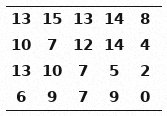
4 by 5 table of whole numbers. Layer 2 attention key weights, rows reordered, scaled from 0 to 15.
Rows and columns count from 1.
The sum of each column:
42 41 39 42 14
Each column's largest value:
13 15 13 14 8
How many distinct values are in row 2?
5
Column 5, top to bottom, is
8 4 2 0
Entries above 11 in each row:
4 2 1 0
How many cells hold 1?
0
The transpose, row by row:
13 10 13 6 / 15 7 10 9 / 13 12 7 7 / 14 14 5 9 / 8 4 2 0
